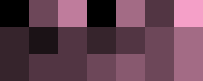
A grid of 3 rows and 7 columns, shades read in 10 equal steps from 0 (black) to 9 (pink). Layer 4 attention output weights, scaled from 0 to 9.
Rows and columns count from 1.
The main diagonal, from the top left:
0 1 3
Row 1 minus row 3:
-2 1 4 -4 1 -1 3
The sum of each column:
4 8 13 6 14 11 21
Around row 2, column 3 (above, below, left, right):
7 3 1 2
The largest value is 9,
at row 1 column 7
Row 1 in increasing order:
0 0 3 4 6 7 9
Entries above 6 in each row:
2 0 0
